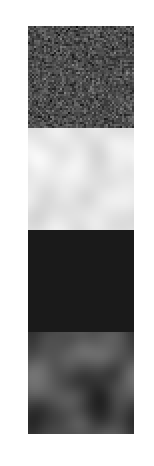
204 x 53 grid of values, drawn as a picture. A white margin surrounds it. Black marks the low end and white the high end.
It is made of 4 by 1 panels. Panel 1,1: low, fine-grained. Panel 2,1: very high, smooth, faint in contrast. Panel 3,1: very low, flat. Panel 4,1: low, smooth.
